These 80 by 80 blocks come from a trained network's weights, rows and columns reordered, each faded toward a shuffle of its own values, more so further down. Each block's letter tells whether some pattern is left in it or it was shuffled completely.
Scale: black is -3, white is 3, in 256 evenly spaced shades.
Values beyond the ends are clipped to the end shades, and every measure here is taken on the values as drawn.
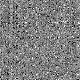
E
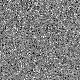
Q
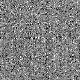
E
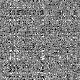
E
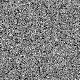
Q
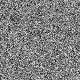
Q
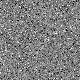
Q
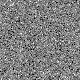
Q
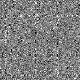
E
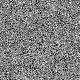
Q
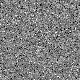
Q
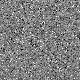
Q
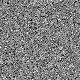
Q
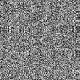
E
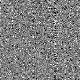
E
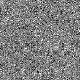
E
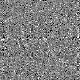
E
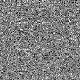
E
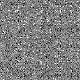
E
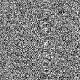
E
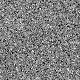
Q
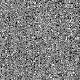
E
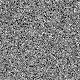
Q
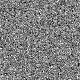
Q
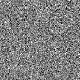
E
